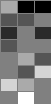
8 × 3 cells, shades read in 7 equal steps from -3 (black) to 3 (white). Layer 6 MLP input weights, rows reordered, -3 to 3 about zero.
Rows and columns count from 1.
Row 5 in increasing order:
-1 0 1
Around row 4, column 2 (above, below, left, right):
0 1 -1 0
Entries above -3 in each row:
1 3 3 3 3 3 3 3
